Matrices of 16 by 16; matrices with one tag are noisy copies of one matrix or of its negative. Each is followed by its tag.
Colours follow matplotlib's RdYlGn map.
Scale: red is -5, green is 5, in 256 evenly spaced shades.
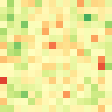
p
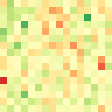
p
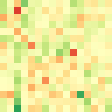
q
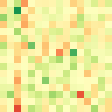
q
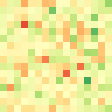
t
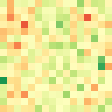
p
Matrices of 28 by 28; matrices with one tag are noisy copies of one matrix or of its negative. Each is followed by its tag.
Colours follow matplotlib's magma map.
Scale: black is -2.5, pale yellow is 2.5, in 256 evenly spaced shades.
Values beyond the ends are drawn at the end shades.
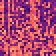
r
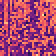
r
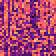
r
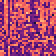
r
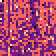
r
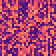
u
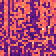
r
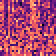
r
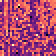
r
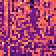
r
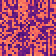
u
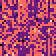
u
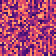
u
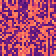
u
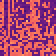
r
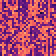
u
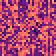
u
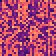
u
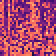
r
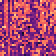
r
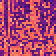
r
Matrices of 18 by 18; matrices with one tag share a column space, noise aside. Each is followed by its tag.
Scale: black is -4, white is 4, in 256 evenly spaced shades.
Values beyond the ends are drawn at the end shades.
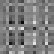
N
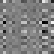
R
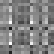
N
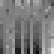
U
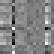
N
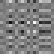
R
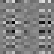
R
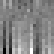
U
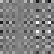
R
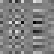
R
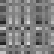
N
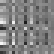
N
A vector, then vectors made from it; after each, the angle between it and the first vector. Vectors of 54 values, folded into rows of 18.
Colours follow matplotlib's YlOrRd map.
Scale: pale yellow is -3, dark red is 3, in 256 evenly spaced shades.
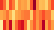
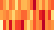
nearly parallel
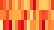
nearly parallel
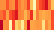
nearly opposite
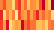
orthogonal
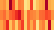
orthogonal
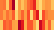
partly aligned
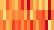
orthogonal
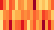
nearly parallel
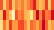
partly aligned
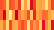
partly aligned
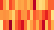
nearly parallel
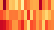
orthogonal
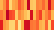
partly opposed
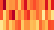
orthogonal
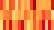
nearly parallel
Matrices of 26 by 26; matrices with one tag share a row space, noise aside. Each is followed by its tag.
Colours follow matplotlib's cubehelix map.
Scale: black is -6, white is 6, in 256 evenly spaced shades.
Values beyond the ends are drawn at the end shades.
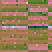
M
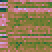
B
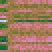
B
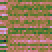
B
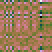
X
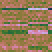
M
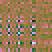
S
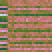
B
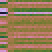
B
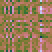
X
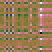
X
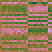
M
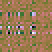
S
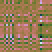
X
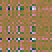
S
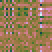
X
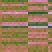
M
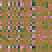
S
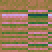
M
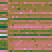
B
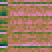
B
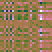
X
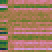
B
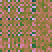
S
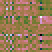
X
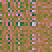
S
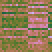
M
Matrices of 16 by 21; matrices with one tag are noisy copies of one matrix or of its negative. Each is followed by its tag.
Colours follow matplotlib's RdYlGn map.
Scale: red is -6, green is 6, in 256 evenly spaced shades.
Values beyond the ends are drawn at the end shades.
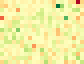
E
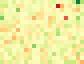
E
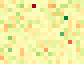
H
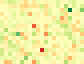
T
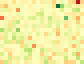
E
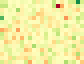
E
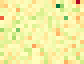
E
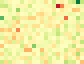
E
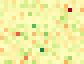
T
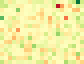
E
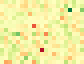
T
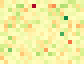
H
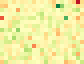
E
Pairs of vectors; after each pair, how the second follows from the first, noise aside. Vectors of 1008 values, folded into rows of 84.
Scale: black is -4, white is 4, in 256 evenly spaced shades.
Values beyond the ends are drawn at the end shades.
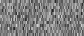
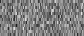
negated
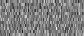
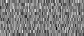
negated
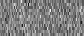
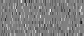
partly zeroed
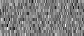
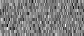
copied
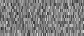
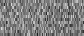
negated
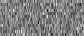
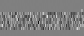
partly zeroed
